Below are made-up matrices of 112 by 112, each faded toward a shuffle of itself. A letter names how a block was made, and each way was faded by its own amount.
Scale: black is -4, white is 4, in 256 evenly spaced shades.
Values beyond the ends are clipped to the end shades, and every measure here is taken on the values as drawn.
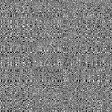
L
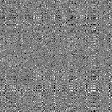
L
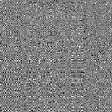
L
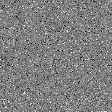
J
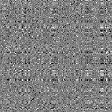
L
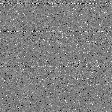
J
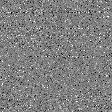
J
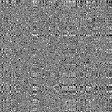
L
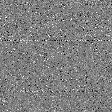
J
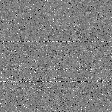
J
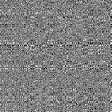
L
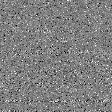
J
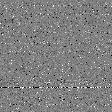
J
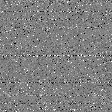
J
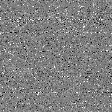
J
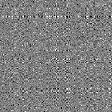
L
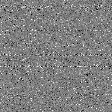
J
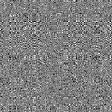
L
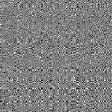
L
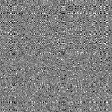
L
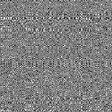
L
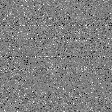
J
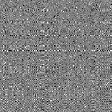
L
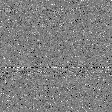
J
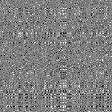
L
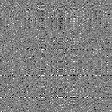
L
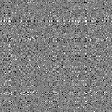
L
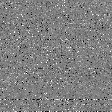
J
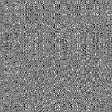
L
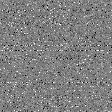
J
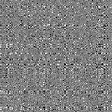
L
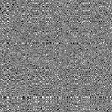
L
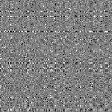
L
